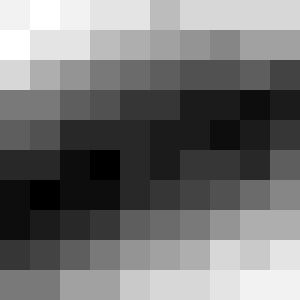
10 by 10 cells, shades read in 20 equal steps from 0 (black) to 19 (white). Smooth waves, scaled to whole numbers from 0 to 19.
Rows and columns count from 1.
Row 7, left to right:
1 0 1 1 3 4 5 6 8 10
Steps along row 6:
same down down up down up same down up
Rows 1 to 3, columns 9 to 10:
16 16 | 12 12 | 7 5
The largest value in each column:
19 19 18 17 17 16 16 17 18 18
